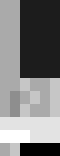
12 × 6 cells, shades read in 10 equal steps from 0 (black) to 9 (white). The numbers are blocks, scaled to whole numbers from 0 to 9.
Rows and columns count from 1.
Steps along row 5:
same down same same same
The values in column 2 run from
5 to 9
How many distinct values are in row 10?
1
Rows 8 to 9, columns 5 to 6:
6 7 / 6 7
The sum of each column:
77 76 43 41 40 43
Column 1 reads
6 6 6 6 6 6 6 6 6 8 9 6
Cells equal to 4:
0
